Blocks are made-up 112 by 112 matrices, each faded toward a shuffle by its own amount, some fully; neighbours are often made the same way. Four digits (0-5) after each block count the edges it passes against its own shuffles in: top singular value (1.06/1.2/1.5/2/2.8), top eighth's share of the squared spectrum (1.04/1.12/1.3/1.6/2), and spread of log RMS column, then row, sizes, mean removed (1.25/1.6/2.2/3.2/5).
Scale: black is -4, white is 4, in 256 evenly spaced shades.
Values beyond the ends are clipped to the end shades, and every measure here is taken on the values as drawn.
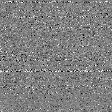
2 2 0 4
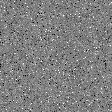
0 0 0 0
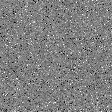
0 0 0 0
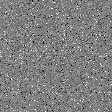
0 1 0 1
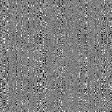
4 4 4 2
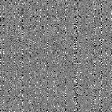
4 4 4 2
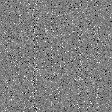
3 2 2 0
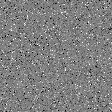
0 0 0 0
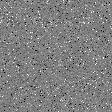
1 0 0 0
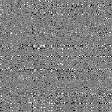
4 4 2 3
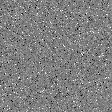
0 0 0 0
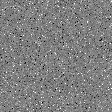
0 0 0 0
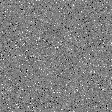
0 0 0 0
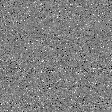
1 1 0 2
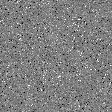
0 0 0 0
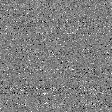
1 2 0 3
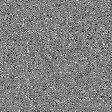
0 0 0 1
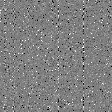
4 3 2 0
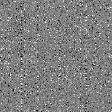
4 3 2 1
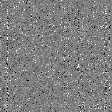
4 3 2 0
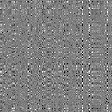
5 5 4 3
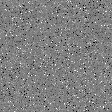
2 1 0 0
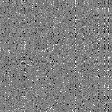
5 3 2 1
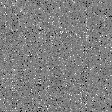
3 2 1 1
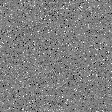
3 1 0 0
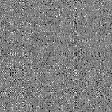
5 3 2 2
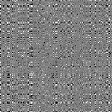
5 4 4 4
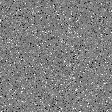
2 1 0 0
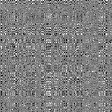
5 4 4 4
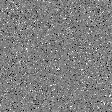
2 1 0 0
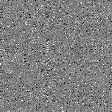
4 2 1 1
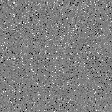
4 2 1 1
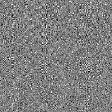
4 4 3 2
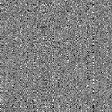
4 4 3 2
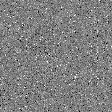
3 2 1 0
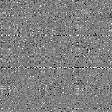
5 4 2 3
